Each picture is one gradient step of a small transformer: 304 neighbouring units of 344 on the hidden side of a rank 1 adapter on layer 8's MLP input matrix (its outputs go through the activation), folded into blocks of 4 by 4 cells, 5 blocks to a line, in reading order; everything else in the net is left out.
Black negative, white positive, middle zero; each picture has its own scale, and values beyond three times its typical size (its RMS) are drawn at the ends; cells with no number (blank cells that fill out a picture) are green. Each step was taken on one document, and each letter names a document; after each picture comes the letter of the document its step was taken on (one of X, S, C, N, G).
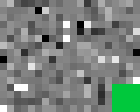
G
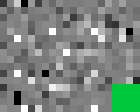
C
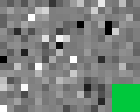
G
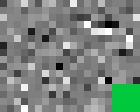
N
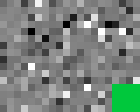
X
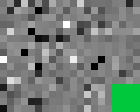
G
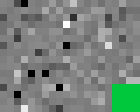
C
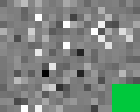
C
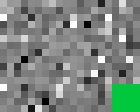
X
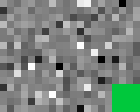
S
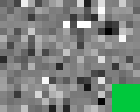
X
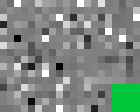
S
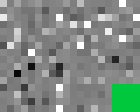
S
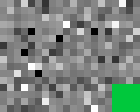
G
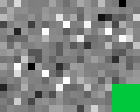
S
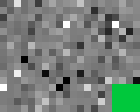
X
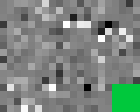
N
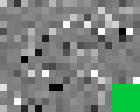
C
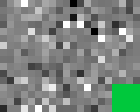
N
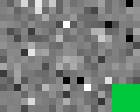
N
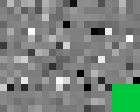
N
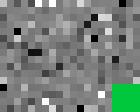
S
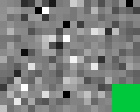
G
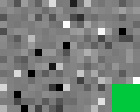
C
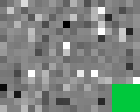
C
